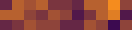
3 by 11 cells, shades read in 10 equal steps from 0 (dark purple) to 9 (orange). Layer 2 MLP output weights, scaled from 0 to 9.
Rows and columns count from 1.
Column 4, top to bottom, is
6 3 4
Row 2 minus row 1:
4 0 -1 -3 2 1 -1 -3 0 -1 -3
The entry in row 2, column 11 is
1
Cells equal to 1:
2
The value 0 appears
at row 3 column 10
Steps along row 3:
up up down same down same up down down up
